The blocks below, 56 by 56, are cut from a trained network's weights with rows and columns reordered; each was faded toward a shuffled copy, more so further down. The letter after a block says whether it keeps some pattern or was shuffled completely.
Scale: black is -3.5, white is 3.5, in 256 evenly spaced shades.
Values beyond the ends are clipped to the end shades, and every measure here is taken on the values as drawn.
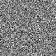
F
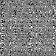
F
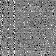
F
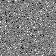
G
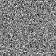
F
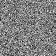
G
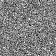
G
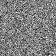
G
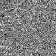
F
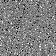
G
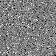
G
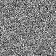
G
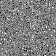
G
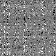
F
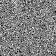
G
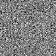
F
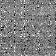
F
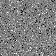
G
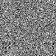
F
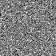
G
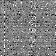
F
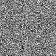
F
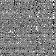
F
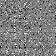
F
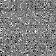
F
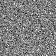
G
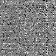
F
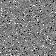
G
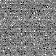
F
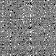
F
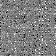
F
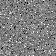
G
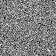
G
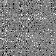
F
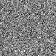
F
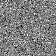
G
